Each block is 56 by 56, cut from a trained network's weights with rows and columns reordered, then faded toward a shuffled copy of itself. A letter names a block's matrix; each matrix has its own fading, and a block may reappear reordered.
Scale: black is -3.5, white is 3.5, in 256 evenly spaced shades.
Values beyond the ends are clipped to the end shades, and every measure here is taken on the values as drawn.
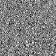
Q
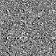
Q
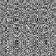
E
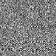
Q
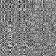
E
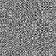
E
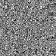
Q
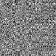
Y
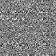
Q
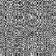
E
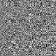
Y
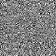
Q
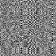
E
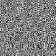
E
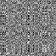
E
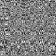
Y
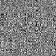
Y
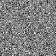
Q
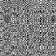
E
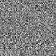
Y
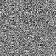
Q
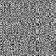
E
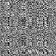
E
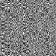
E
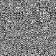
Y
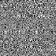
Y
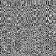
E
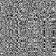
E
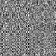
E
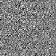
Y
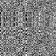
E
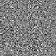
Y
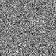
Q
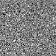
Q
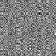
E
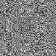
Y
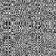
E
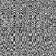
E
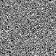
Q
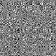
Y
